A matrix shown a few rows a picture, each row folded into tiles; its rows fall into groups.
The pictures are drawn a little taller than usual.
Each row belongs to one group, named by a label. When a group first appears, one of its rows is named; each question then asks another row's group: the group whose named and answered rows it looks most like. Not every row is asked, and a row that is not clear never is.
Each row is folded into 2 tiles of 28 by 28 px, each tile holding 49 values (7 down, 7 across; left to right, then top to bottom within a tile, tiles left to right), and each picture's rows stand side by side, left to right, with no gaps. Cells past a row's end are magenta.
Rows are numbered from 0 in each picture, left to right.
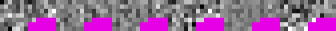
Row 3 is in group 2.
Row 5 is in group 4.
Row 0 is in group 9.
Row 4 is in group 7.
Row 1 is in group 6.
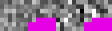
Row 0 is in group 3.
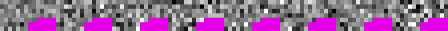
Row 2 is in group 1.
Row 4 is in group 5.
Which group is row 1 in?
7
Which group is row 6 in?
1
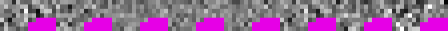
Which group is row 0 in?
6
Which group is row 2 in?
9
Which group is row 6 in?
9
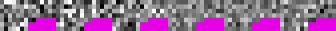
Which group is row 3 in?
5
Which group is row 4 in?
5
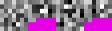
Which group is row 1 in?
7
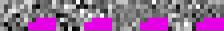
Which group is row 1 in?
1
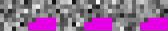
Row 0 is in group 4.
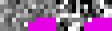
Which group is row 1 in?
9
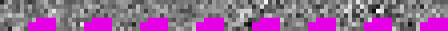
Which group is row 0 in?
9
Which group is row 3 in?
4
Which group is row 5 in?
3
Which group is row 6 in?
3
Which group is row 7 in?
1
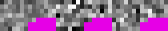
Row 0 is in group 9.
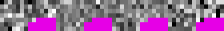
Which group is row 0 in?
9
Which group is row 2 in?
1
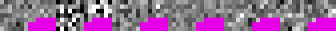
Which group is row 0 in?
1
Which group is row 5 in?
9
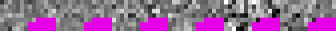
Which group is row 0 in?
9
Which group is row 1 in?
3
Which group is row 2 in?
3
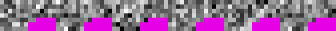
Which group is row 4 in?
4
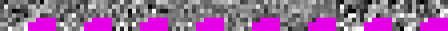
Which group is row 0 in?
4
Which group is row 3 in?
5
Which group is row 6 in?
4
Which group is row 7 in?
9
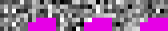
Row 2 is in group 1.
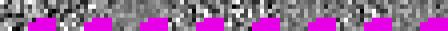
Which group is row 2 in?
9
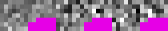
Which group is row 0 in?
4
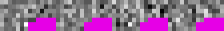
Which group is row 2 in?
3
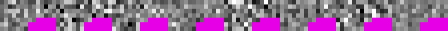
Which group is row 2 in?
1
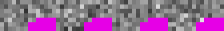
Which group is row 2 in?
7
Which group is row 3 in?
4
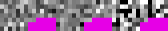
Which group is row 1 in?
2
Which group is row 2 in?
7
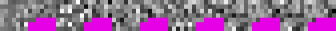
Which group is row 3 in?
5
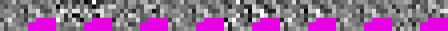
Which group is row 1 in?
3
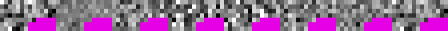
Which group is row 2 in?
5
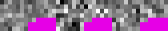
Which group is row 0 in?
9
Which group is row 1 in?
1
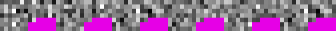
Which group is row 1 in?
7
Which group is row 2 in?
6
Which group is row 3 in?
3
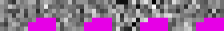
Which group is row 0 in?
7
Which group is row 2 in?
2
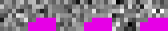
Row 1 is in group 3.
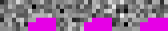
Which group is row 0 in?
2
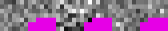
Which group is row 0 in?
2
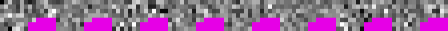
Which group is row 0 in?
9
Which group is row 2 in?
5
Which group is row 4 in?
7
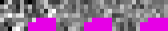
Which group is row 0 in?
9
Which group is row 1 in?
9
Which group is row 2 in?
1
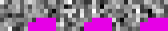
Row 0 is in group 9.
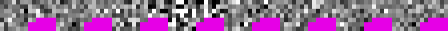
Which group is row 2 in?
5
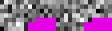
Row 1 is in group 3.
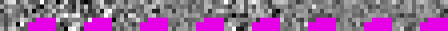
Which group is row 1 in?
9
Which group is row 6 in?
2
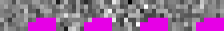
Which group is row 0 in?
6
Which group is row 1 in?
9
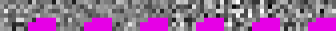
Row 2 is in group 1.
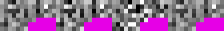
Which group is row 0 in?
7
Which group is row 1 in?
7
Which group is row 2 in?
5
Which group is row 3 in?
7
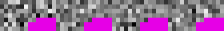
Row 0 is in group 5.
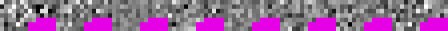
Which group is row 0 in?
3
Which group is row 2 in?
7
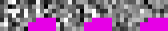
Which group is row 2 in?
3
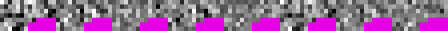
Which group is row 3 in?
6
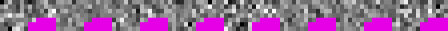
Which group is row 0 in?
9
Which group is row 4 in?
1
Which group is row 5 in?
6
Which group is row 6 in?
2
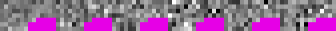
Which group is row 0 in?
4
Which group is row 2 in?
1
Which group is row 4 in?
2
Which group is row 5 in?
2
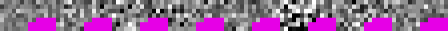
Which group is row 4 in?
9
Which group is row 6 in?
5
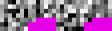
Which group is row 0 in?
7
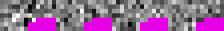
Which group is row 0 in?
4
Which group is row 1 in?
6
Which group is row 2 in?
1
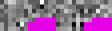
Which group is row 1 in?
2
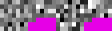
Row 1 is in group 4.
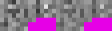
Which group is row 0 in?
7
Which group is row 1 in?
7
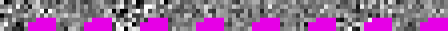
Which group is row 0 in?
1
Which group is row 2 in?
4
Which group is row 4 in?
7
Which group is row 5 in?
2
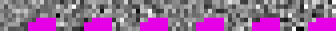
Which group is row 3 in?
5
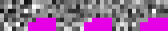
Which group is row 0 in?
4
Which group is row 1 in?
4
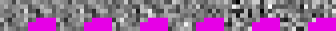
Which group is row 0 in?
6
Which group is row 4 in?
7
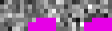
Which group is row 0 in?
9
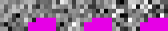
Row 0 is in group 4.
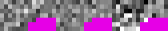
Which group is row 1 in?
3
